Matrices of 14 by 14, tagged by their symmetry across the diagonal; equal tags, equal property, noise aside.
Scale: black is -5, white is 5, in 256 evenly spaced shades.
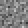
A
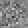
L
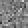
A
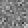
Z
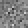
Z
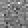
L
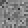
Z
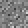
Z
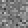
L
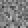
L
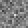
Z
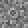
Z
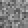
A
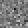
L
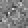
Z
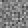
A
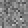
L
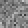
Z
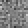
A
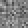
A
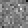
L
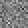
A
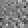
A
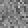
L
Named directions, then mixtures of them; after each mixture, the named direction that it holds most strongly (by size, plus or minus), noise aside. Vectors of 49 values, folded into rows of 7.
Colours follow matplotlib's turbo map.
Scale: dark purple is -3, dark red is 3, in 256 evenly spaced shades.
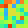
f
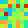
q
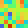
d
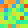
f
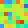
d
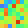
f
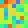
f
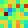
q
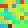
f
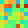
q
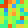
f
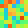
f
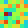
q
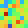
f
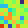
d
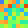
q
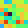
d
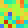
d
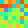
f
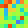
f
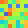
q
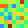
d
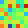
q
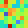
f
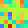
d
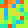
f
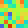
d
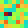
q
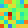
d
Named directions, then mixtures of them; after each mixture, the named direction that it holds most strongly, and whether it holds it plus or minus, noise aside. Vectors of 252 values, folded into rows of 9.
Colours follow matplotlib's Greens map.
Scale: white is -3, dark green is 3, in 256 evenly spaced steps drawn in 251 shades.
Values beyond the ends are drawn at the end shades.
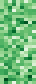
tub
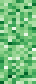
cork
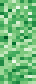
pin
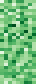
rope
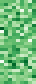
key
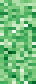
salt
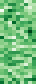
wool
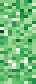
key, minus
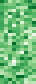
rope, minus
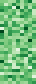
key, minus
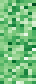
cork, plus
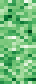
wool, plus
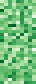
rope, plus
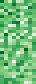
rope, minus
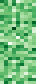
cork, minus
